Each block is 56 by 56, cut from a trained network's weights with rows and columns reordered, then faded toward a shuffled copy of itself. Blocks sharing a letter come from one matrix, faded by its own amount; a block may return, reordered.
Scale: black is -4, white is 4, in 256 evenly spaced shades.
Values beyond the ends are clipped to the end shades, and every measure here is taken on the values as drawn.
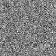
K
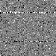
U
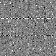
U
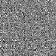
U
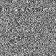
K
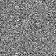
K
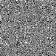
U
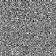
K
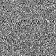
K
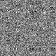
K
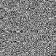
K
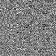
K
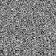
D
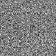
K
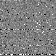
U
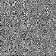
U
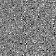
U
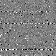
U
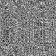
D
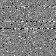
U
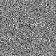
K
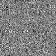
K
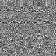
D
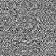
D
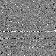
U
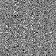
U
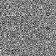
D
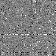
U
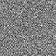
D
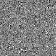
U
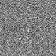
D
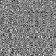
D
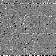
U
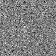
K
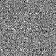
K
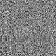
D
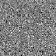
U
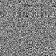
D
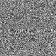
K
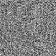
K
